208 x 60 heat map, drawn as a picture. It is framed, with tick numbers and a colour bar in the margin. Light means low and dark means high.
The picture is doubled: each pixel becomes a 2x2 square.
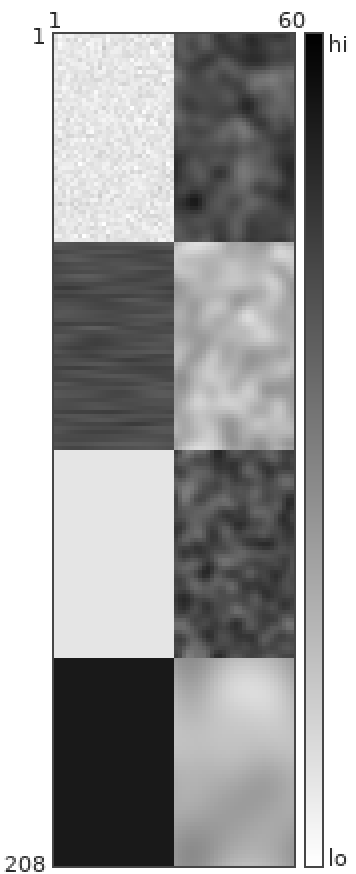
It is made of 4 by 2 panels. Panel 1,1: very low, fine-grained, faint in contrast. Panel 1,2: high, blotchy. Panel 2,1: high, streaked across, faint in contrast. Panel 2,2: low, blotchy. Panel 3,1: very low, flat. Panel 3,2: high, blotchy. Panel 4,1: very high, flat. Panel 4,2: low, smooth.
